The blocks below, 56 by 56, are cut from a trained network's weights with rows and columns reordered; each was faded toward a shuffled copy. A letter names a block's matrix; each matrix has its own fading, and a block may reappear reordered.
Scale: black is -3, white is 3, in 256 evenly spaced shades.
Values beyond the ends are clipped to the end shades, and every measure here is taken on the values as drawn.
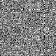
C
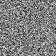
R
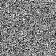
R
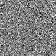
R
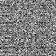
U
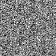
R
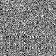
C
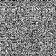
U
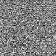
U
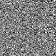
C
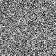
R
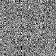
C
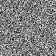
R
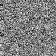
R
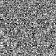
U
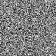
R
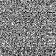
U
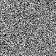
C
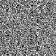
C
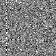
C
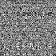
U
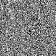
R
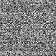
U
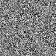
C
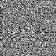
C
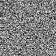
U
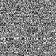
U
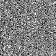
R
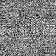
U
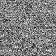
U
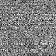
U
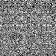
U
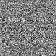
U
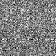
U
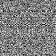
U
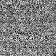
U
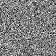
R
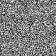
U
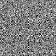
C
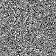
R
